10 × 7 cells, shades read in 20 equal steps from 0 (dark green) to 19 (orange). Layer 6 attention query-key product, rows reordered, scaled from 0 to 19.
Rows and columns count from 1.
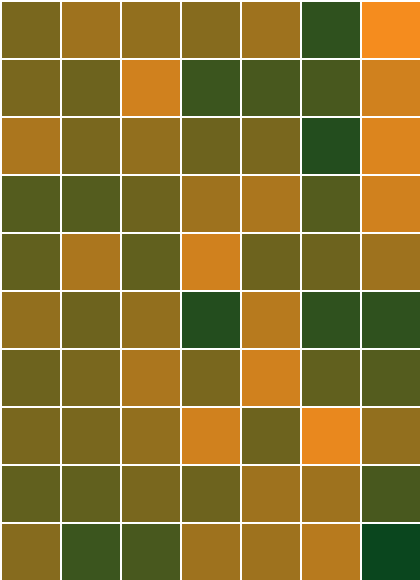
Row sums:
76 63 69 67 71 52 68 82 60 57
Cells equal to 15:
0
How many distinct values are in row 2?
5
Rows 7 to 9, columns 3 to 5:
13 9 16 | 11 16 8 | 9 8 12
